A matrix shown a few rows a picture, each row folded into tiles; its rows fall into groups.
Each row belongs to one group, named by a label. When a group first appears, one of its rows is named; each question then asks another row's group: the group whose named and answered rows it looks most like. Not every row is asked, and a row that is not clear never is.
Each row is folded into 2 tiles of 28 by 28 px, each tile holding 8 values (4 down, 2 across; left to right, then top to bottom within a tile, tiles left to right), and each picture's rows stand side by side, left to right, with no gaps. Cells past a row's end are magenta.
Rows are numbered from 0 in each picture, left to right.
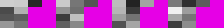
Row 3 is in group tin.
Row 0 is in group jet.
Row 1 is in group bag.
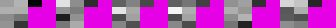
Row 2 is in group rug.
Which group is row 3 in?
rug
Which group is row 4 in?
rug
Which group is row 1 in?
bag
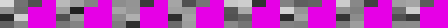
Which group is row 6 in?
bag
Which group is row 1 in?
bag
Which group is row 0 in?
bag
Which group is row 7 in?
jet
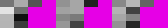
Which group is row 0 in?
rug
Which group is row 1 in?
rug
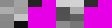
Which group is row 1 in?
jet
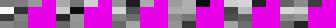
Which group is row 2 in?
tin
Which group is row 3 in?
rug
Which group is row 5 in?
rug
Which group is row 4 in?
jet
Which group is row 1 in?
bag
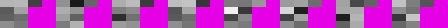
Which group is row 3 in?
jet
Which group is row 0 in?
jet
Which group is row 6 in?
bag
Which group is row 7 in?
bag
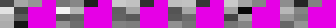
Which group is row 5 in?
tin
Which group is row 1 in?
rug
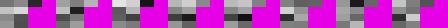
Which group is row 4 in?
jet
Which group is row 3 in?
jet
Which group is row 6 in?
tin
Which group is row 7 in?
bag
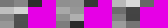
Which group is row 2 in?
jet
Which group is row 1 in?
rug
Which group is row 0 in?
rug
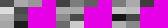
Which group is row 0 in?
rug
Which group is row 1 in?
tin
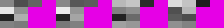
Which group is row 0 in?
bag
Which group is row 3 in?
jet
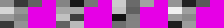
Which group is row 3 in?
tin
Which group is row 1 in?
tin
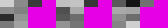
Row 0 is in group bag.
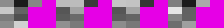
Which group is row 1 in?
jet
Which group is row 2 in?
jet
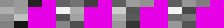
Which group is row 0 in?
rug
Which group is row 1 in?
rug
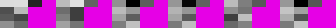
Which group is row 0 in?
jet
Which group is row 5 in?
tin
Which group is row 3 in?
tin
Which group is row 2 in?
tin
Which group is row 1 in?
jet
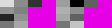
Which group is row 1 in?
tin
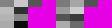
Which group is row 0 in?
rug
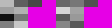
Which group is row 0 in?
bag
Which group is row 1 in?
rug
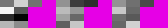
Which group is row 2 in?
tin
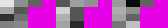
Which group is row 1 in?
rug
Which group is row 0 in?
bag
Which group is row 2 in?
tin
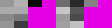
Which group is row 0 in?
rug
